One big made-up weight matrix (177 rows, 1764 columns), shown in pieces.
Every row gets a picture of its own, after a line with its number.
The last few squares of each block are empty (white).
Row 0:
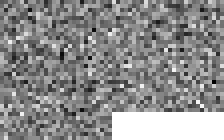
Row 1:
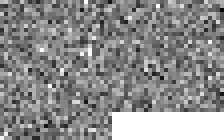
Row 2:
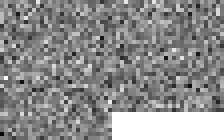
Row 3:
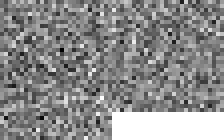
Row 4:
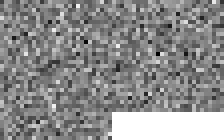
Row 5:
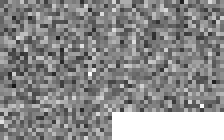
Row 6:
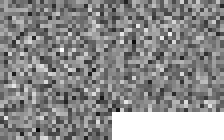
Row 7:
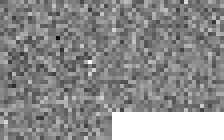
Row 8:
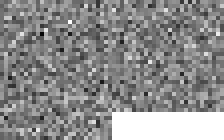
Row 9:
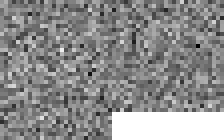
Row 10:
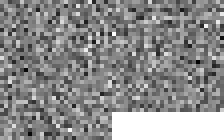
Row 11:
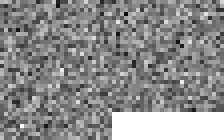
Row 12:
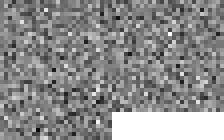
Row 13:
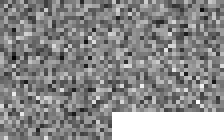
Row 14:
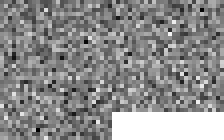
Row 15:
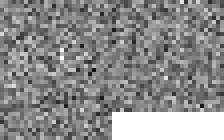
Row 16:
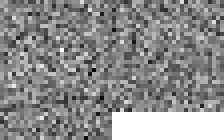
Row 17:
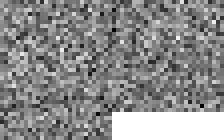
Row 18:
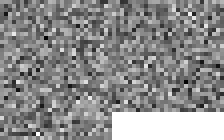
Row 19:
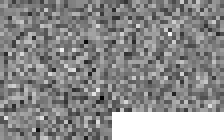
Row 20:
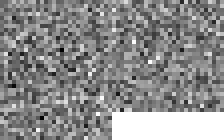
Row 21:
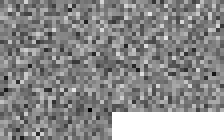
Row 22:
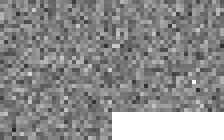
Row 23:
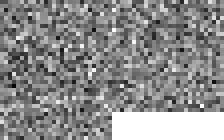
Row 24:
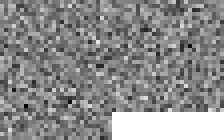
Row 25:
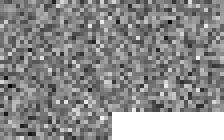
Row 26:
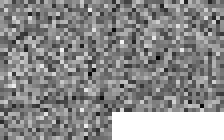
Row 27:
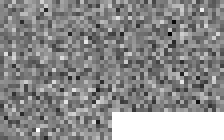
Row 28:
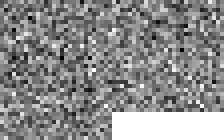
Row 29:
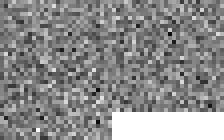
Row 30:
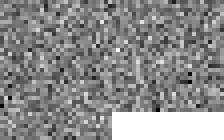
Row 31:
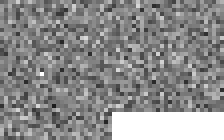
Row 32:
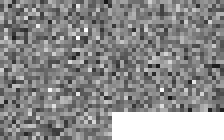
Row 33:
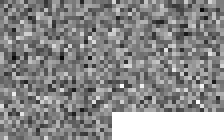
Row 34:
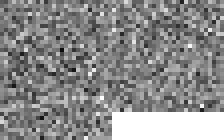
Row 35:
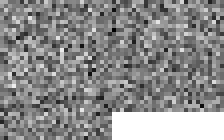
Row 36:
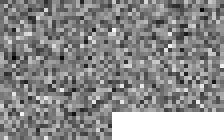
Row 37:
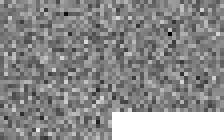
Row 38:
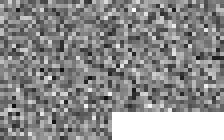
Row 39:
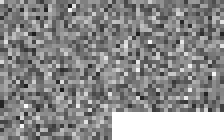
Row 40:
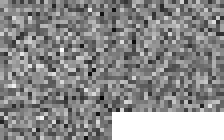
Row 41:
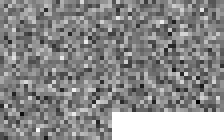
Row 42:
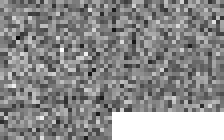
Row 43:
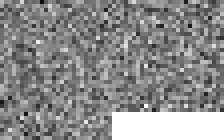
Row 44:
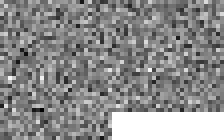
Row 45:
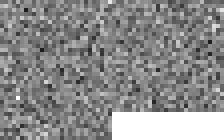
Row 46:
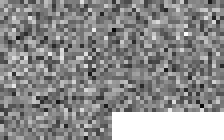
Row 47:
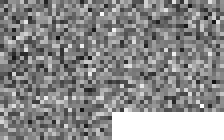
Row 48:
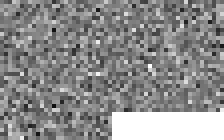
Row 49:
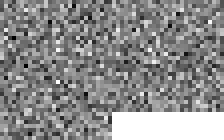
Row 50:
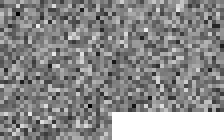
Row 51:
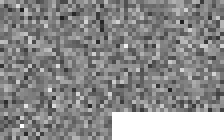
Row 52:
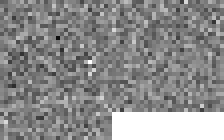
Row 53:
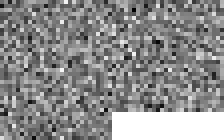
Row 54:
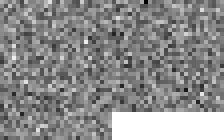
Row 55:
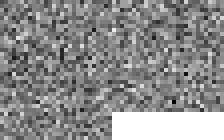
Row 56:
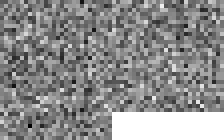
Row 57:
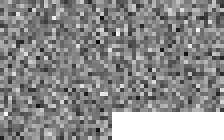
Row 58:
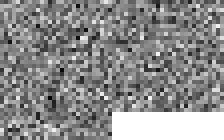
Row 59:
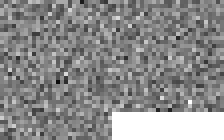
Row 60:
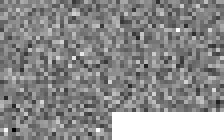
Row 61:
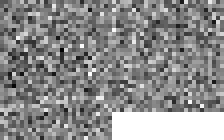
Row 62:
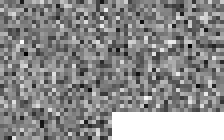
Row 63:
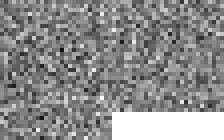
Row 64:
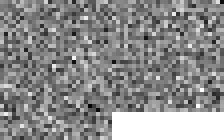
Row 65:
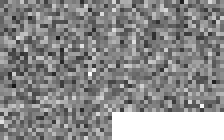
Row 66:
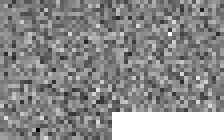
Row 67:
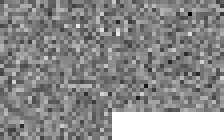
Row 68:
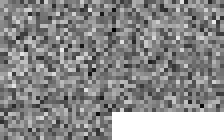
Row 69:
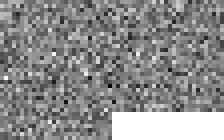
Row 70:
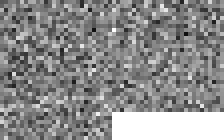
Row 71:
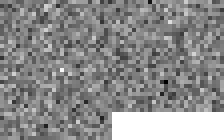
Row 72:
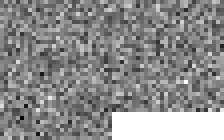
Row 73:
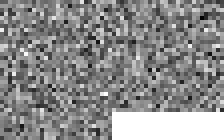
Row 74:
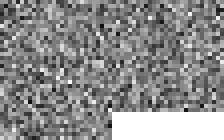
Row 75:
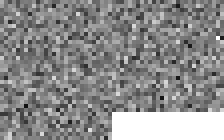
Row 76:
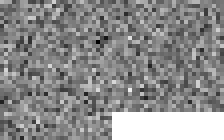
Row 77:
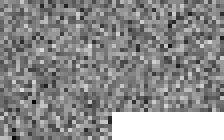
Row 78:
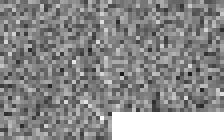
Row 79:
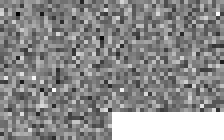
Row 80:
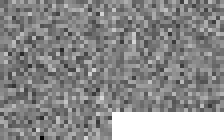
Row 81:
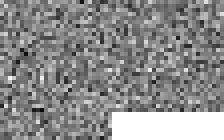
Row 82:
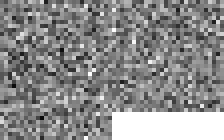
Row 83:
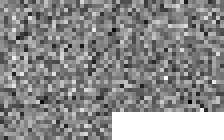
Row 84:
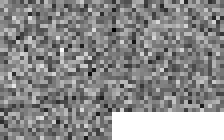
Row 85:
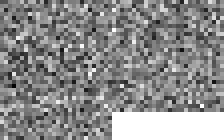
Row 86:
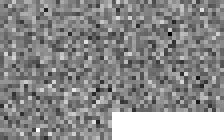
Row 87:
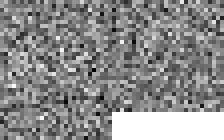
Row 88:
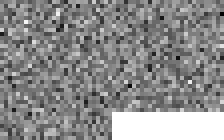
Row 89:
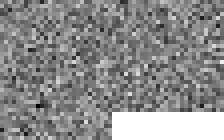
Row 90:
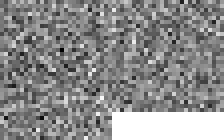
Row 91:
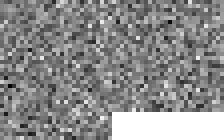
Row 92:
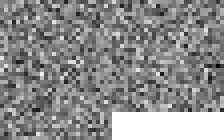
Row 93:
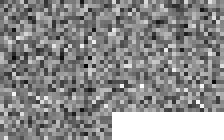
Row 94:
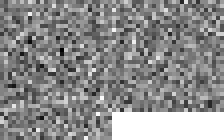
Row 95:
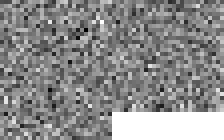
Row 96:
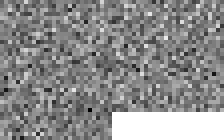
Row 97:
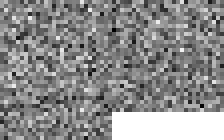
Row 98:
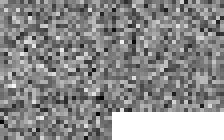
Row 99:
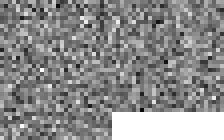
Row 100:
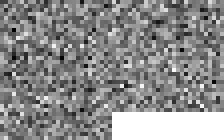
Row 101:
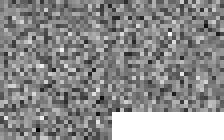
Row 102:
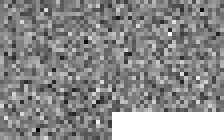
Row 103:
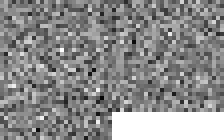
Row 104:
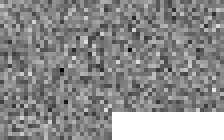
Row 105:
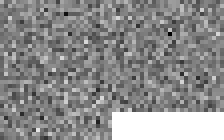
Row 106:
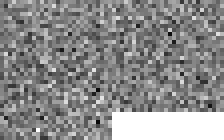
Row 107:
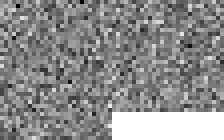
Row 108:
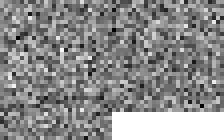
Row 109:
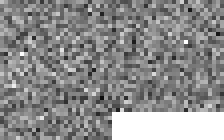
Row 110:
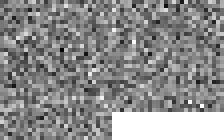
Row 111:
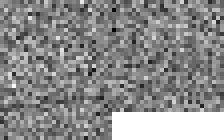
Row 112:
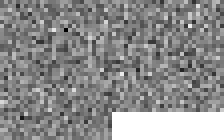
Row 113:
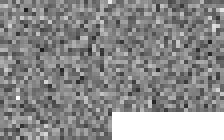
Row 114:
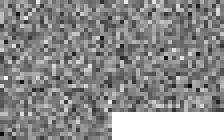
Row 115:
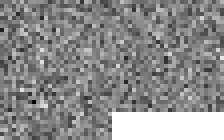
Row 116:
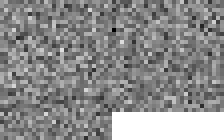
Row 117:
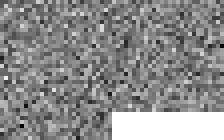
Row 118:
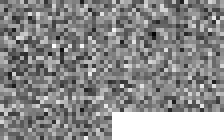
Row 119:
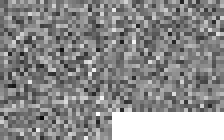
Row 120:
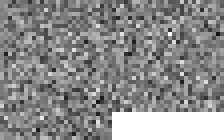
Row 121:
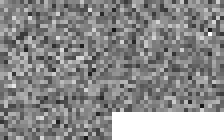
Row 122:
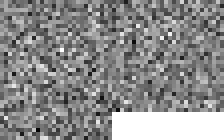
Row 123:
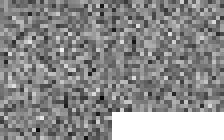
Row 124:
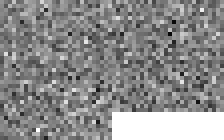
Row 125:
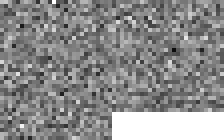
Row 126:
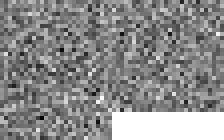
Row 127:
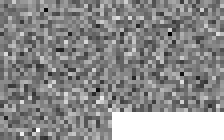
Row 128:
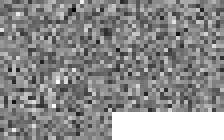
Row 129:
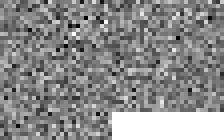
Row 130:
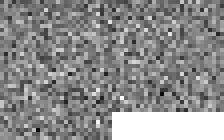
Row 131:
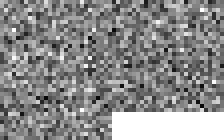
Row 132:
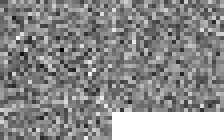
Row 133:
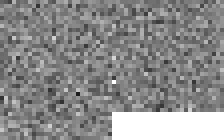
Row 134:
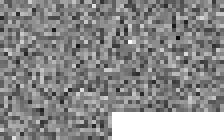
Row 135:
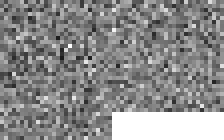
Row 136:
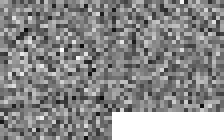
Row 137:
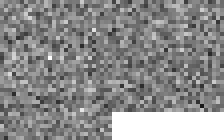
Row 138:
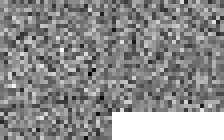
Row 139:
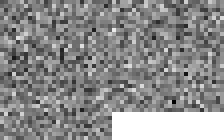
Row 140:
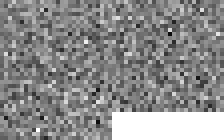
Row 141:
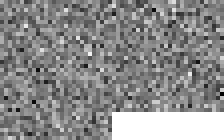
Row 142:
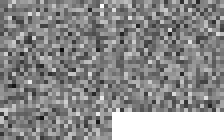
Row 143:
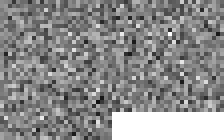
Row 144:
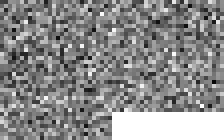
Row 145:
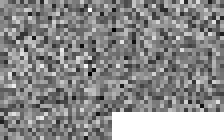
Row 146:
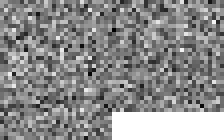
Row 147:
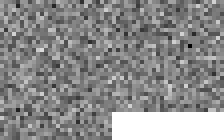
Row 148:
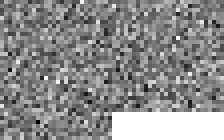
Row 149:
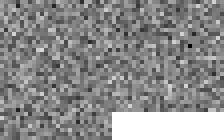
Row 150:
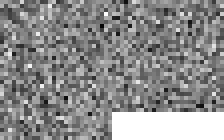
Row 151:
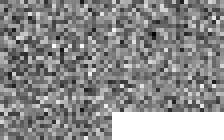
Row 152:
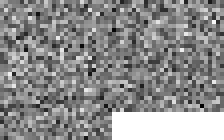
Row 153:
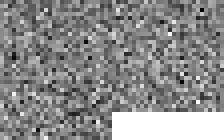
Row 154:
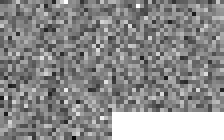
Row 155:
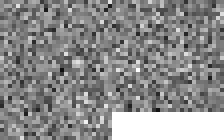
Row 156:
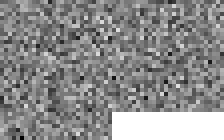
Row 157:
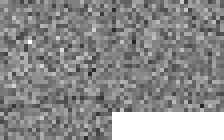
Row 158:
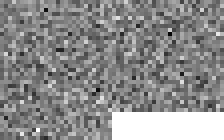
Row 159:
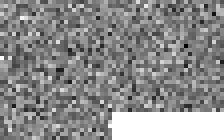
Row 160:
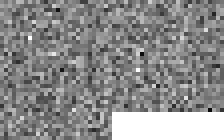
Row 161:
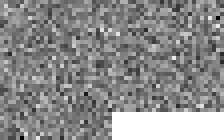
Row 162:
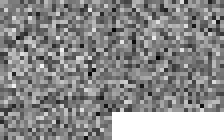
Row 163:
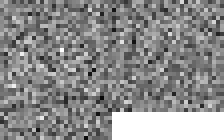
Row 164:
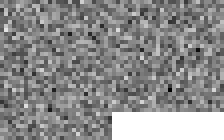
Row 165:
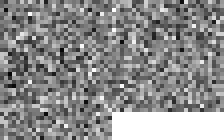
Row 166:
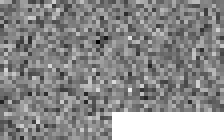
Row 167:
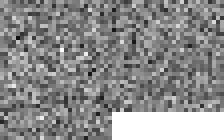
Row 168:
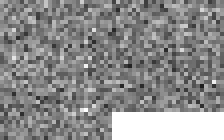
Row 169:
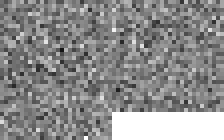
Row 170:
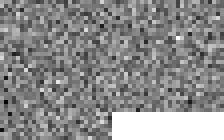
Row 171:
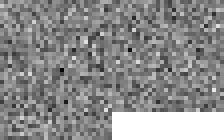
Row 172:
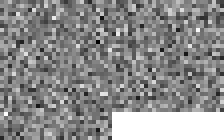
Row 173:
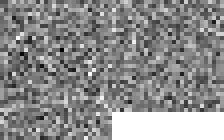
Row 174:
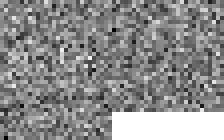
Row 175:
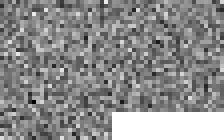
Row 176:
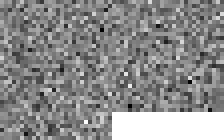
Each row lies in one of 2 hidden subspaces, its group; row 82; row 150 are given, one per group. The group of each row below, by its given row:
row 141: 150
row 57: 150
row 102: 82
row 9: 82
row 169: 82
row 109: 82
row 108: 82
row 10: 150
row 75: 150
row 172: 150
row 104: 150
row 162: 82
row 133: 150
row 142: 82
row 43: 150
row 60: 150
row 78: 150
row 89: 150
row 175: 150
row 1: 150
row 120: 82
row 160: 150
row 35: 82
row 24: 150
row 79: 150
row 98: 82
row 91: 150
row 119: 82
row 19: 82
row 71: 150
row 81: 150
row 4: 150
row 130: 82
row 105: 82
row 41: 82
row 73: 150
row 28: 82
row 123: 82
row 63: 82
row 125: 150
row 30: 150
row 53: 150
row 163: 82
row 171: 150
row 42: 82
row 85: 82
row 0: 82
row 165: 82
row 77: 150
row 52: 82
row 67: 150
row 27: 82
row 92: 150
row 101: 82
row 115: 150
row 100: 82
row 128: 150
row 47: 82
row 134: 150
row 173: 82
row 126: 82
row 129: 150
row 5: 82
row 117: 150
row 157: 82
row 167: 82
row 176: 150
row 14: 82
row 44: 150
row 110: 82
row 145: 82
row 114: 150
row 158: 82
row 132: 82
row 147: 150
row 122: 82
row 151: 82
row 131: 82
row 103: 82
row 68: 82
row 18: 150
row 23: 82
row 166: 150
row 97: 82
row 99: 150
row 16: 82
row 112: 150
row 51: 150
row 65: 82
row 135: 82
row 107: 150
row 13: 82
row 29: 82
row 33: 82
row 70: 82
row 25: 150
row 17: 82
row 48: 150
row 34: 82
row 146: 82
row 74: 150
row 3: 82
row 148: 150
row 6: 82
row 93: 82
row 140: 82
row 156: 150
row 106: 82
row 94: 82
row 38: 150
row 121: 82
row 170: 150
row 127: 82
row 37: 82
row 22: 150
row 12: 82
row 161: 150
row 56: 82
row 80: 82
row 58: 150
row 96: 150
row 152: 82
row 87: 82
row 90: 82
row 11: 150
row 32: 150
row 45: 150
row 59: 150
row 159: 150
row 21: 150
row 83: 82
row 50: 150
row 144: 82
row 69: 150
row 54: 82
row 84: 82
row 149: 150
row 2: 150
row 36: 82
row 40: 82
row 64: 150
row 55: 82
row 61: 82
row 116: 82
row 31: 150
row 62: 150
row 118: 82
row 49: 150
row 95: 150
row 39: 150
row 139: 82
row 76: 150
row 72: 150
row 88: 150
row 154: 150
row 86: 82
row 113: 150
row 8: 82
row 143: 82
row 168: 82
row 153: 82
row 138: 82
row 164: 150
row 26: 82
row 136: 82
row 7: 82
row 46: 82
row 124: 82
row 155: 150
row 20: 82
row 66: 82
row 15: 82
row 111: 82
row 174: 82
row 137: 82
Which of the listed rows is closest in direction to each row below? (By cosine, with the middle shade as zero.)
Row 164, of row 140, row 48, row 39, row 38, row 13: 39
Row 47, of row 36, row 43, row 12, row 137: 36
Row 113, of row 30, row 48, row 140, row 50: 30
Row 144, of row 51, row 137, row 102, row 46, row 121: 102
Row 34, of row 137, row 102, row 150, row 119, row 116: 119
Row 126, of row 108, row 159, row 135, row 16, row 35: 135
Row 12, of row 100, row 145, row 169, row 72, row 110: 145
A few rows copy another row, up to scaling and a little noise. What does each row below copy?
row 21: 96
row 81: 44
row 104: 171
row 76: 166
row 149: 147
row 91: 25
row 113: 45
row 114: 2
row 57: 172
